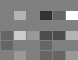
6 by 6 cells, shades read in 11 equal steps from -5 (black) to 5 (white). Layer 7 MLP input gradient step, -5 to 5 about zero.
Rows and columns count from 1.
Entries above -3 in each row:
6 5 6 6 6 6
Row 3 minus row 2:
0 -2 0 3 1 -5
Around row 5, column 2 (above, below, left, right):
3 1 -1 0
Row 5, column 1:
-1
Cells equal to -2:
2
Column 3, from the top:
0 0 0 1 0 0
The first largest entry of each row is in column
1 6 1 2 2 2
